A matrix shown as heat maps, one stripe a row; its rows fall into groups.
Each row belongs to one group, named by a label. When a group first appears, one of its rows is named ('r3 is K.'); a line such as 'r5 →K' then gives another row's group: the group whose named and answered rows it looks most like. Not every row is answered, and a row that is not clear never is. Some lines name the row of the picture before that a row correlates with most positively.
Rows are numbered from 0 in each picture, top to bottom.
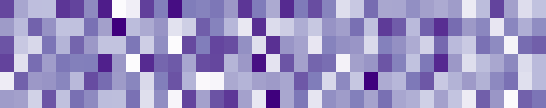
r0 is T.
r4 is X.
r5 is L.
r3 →T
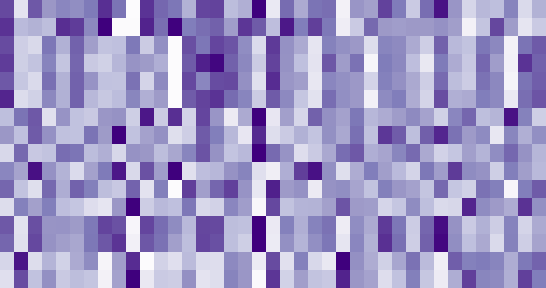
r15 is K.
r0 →T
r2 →L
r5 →L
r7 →T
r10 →L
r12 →T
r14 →K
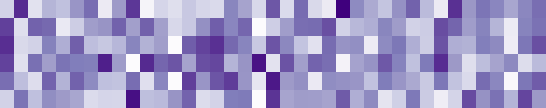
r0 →K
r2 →L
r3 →T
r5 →K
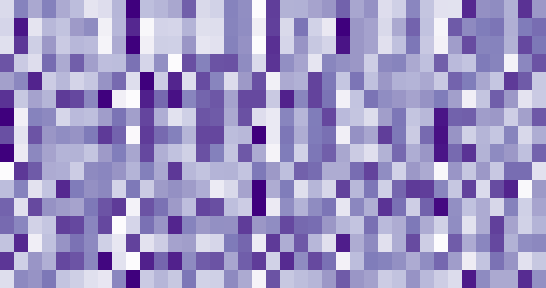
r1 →K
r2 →K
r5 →T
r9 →X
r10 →X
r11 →T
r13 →K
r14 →T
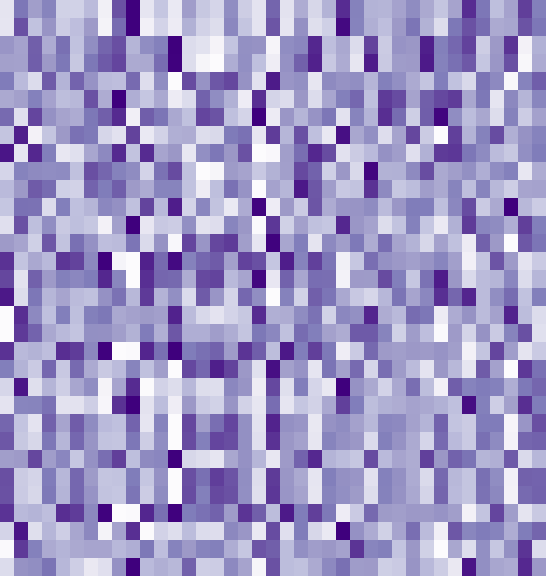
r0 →K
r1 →K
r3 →X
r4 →L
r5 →T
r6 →T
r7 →K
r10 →X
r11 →X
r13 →L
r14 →T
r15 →T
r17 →X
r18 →X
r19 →T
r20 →L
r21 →K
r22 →K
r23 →L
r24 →L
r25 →X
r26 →L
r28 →T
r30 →X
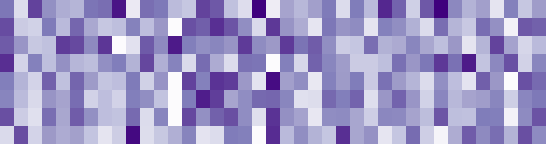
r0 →T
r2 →T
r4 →L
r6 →L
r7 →K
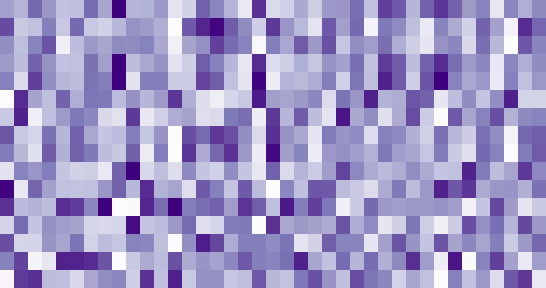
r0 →T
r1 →L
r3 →T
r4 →T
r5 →X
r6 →K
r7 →L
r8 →L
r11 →T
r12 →K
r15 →X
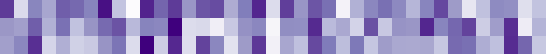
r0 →T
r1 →X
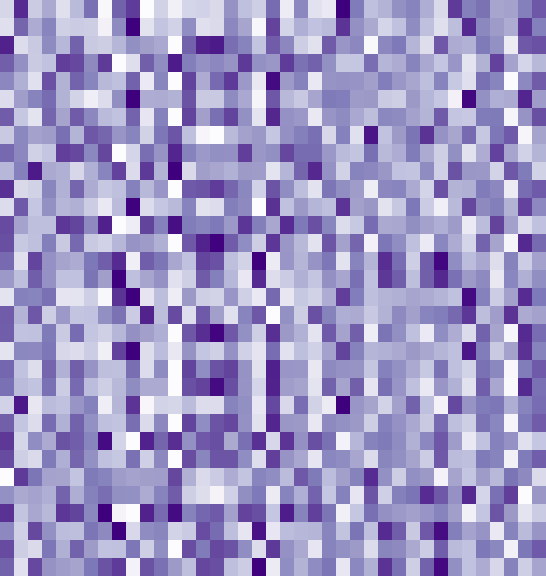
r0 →K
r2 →L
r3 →T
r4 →L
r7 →X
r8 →T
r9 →X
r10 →L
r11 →K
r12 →T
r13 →L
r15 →T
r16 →K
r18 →L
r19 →K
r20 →L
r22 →K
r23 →L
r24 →T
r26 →X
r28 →T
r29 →T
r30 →L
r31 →T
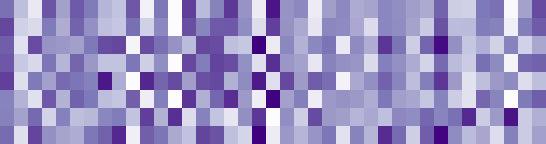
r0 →L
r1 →L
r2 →T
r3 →L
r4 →T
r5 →L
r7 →T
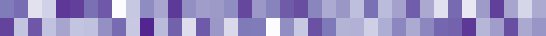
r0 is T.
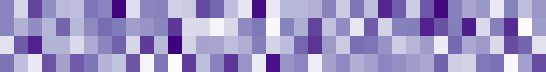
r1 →X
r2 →X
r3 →L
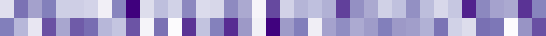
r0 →K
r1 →L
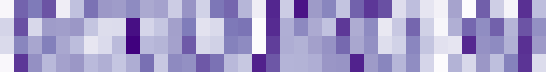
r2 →K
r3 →X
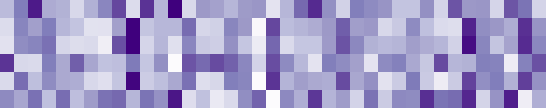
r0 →X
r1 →K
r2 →K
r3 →L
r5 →X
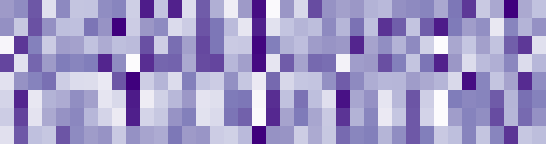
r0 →X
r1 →T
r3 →T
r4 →K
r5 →K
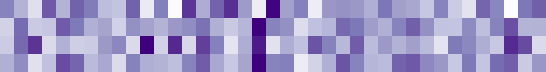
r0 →L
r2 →X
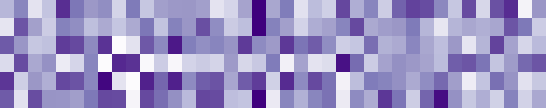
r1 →X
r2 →T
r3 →K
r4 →T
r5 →T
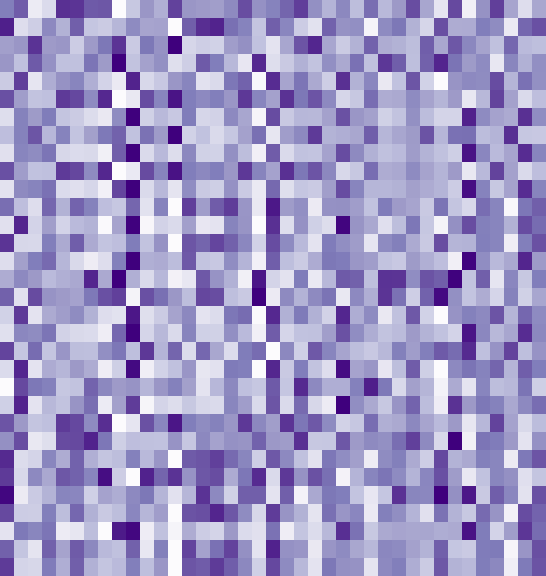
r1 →L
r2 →X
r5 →T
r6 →K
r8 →K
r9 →T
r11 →L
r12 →K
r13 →L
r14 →K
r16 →T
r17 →K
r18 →K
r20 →K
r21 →X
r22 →K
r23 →T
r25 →L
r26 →T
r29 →K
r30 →L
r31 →L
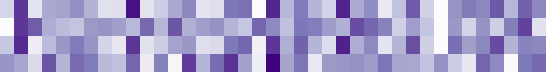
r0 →K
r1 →X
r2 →K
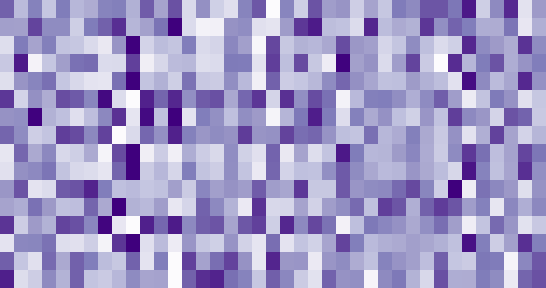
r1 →X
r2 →K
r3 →K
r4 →K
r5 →T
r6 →X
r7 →T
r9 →K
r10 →T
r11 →T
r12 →T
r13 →K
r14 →L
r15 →L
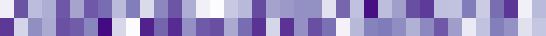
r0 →X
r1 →T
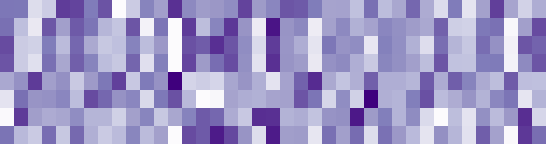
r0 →T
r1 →L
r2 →L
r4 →X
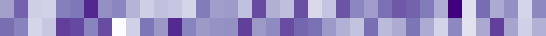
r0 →T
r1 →T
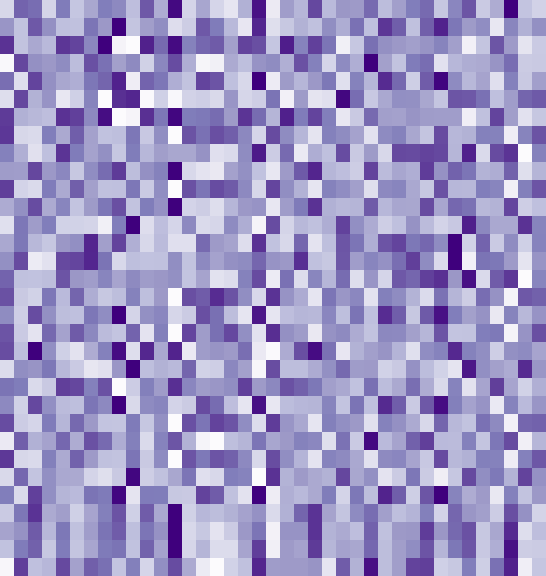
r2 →T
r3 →X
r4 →T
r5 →K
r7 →L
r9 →X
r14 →T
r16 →L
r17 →T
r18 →L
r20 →K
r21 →T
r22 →T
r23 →L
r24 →X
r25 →L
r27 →T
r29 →X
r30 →X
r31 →X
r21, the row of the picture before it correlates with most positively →1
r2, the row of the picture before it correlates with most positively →1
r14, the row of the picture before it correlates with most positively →0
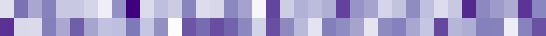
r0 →K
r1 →L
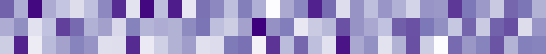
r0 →X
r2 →K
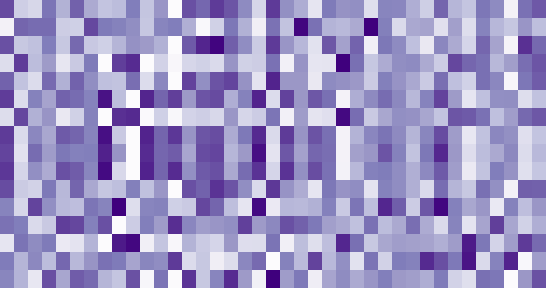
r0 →L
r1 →X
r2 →L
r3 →K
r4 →L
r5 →T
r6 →K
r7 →T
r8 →T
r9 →T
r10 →L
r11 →T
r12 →T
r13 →K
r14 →X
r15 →L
